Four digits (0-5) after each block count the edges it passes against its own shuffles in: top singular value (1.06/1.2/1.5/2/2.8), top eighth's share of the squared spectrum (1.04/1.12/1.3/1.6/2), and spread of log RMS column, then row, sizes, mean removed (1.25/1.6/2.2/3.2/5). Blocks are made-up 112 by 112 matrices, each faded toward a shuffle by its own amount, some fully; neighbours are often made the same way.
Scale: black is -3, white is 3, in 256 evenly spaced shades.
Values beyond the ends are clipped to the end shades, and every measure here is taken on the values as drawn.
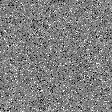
1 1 0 0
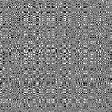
5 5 4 4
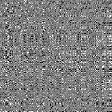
5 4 3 3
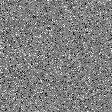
2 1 0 0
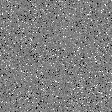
0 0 0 0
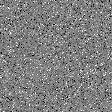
1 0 0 0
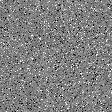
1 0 0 0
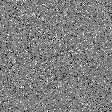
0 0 0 0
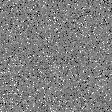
0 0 0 0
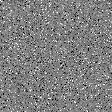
2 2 0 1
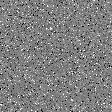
1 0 0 0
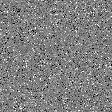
3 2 0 1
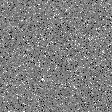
0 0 0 0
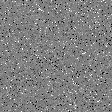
0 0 0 0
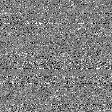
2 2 0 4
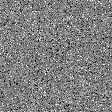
0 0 0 0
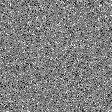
0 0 0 0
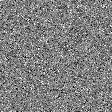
1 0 0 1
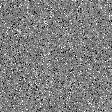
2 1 0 0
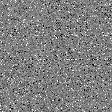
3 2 0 1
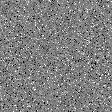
1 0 0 0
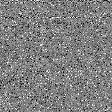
3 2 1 2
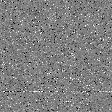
3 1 0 1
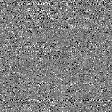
4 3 1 3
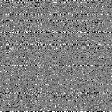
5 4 2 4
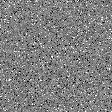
2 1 0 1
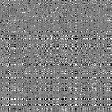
5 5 3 4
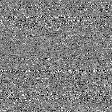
1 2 0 4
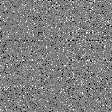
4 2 1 1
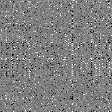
4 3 2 2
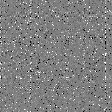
4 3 2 1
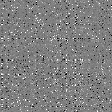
4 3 2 2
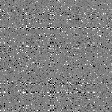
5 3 2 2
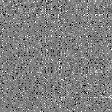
4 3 2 2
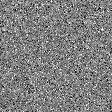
1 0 0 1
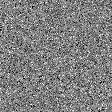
1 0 0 0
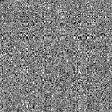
4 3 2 2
